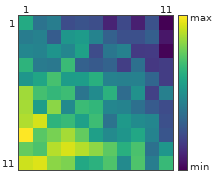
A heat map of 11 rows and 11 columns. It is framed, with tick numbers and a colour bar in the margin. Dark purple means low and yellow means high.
Stripes: none. Ninth with the lowest average: top right. Ninth with the highest average: bottom left. Slope: up to the bottom left.
